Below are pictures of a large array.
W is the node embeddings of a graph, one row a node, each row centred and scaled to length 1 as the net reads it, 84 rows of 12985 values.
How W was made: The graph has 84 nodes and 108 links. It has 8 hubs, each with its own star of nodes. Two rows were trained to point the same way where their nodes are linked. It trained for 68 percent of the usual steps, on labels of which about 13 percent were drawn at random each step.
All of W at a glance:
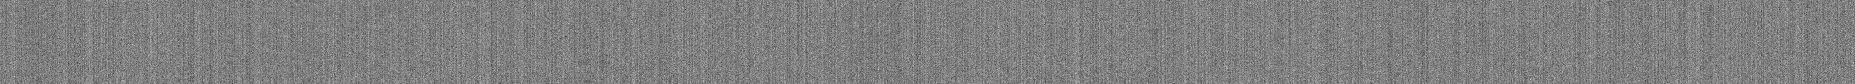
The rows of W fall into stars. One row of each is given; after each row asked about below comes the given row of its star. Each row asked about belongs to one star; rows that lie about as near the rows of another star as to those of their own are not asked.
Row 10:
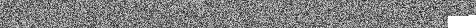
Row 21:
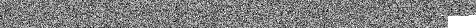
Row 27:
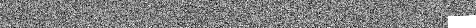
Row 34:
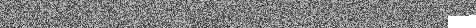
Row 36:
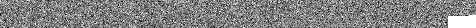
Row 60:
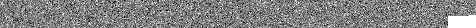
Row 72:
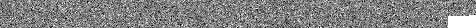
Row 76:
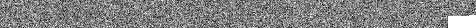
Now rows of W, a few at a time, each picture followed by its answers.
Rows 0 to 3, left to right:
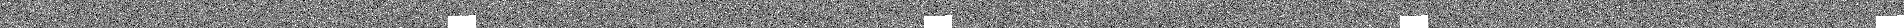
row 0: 27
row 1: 72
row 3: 60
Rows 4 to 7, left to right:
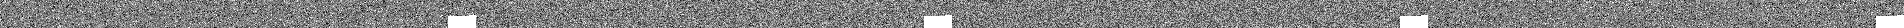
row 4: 36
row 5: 60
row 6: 60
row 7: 34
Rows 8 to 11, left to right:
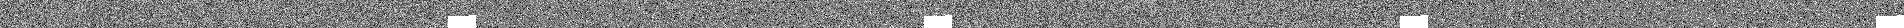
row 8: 10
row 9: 34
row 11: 76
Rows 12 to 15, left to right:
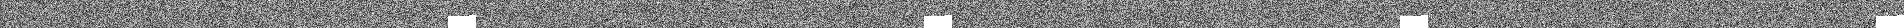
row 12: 21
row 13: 27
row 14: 21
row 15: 34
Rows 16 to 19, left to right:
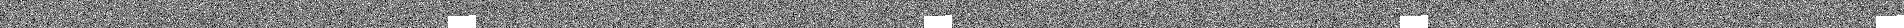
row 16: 21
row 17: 36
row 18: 10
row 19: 10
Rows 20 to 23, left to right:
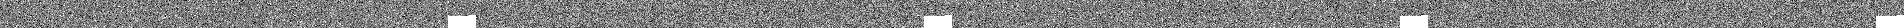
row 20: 21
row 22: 72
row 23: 27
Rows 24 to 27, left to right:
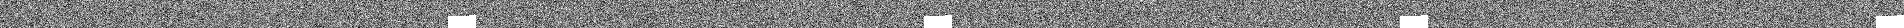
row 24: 60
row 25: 27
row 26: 10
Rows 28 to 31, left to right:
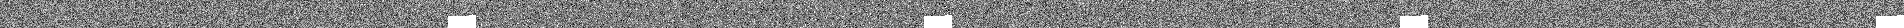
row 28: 72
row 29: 76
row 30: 60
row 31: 60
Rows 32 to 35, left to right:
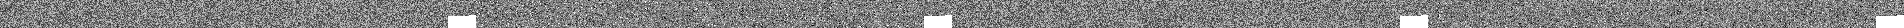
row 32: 76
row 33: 27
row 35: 36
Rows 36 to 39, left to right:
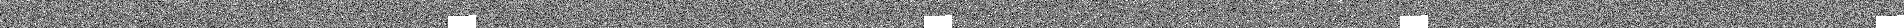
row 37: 34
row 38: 27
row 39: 60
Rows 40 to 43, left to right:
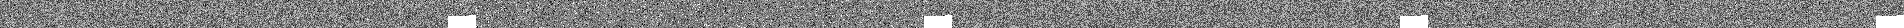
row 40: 36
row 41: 34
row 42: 36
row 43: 21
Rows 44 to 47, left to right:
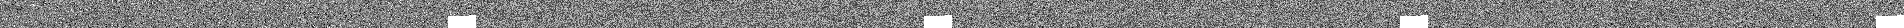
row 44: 76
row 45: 27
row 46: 60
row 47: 34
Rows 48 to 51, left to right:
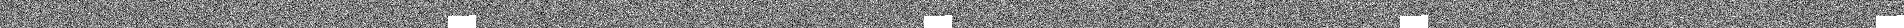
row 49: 76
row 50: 60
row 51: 76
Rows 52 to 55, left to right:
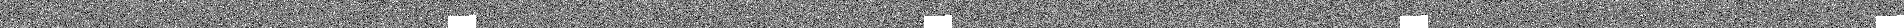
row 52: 36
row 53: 36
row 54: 27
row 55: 21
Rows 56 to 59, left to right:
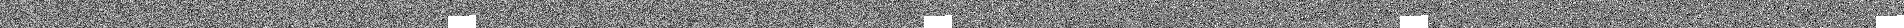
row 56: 21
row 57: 34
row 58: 34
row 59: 72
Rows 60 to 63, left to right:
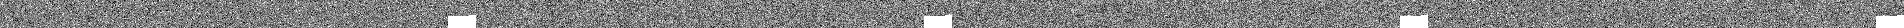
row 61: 21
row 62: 21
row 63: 21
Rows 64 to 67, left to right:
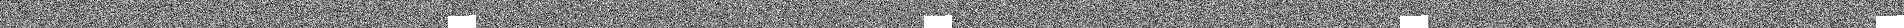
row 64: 27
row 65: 21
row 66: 21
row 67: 60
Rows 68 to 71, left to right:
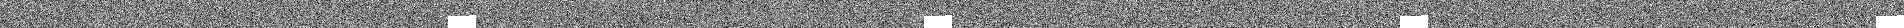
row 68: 34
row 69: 36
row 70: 36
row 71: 60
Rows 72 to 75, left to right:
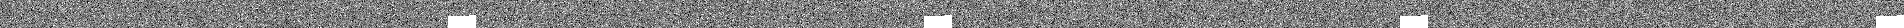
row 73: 36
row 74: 34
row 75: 76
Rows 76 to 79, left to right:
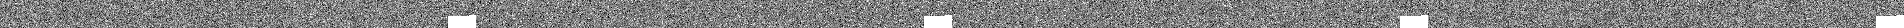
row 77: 60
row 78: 72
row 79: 36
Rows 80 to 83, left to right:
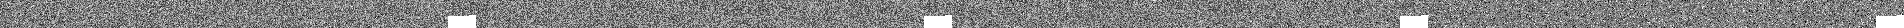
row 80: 72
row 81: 72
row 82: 72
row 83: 36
